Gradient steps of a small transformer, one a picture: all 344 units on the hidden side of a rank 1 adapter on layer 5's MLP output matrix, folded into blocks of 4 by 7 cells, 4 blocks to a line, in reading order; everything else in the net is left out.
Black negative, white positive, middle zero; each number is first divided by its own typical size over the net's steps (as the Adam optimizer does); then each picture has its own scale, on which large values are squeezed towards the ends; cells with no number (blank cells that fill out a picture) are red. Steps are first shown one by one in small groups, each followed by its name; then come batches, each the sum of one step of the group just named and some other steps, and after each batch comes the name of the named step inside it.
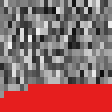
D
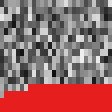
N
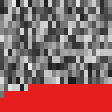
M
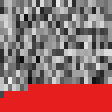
M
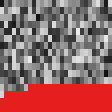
N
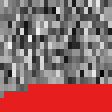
D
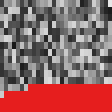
N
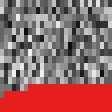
D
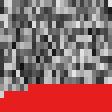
N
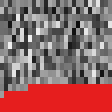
D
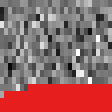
M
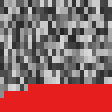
D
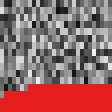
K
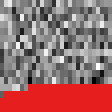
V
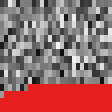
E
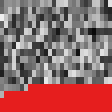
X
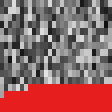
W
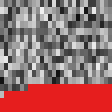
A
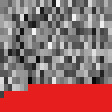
K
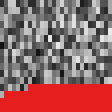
E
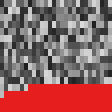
X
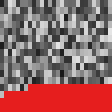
E
